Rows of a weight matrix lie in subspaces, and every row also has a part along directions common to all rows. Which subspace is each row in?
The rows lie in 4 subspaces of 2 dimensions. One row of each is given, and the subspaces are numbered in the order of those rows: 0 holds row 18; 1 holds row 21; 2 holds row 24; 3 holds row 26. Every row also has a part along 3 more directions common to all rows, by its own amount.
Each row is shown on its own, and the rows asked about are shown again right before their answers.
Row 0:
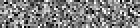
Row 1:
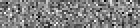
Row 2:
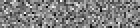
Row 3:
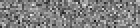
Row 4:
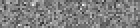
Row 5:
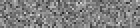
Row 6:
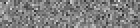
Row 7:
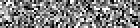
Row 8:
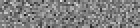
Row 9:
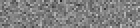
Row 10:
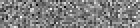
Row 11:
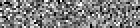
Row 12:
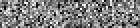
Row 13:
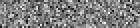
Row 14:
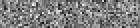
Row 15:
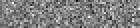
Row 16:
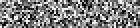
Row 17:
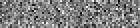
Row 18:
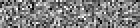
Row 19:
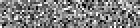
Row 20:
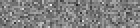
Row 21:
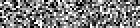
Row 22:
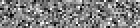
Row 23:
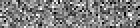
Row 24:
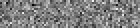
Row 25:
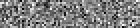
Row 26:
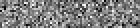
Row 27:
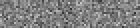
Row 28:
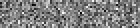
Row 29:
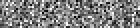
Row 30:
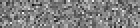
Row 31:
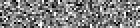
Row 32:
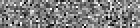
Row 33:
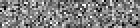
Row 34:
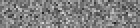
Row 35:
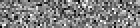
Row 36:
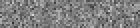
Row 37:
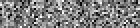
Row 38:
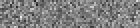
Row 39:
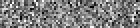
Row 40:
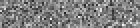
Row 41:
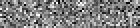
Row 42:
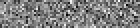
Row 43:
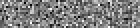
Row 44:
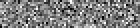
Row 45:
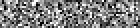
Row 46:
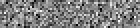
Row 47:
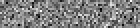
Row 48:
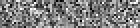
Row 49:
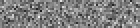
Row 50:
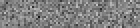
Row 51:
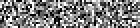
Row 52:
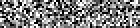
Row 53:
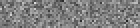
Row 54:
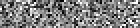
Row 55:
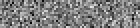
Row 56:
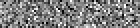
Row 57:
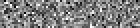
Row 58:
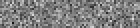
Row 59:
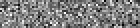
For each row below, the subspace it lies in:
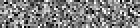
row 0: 2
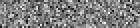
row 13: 2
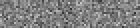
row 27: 1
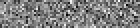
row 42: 2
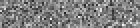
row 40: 3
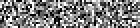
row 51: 0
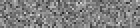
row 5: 1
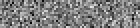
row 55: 0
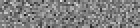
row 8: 1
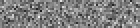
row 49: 3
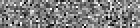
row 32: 0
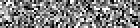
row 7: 2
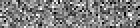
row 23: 1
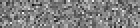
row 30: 2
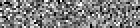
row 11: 1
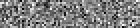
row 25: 0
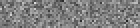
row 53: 1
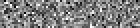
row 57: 1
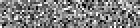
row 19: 2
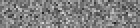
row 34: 3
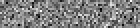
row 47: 3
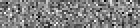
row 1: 3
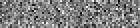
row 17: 2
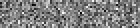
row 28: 2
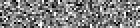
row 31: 1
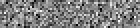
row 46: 3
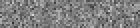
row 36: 0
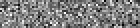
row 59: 3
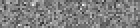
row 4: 3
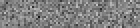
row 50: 3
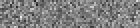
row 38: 0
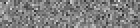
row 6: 2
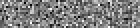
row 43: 0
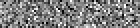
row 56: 2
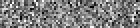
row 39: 0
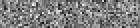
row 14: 3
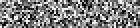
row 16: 2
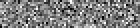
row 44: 2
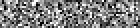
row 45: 3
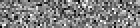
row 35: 2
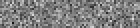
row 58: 0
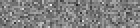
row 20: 1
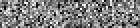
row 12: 3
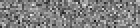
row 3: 2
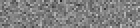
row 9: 1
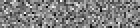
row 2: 1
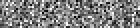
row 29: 0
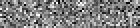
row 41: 1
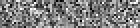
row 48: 1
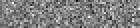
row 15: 0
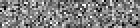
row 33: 3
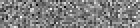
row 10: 0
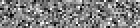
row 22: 3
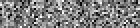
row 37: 1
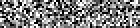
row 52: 1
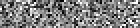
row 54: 1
